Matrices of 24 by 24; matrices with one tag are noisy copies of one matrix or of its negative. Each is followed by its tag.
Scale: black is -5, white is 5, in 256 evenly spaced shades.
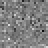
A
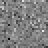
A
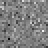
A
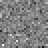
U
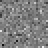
U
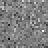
A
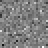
U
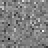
A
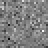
A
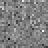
A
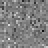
A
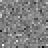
U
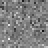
A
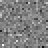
U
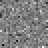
U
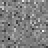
A
